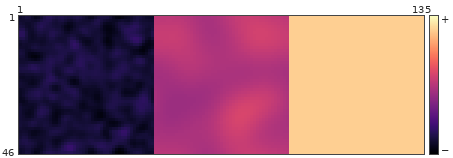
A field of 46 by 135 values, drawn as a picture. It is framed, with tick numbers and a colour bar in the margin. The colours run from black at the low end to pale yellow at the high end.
The table splits into one row of 3 panels. Panel 1,1: very low, blotchy, faint in contrast. Panel 1,2: middling, smooth, faint in contrast. Panel 1,3: very high, flat.
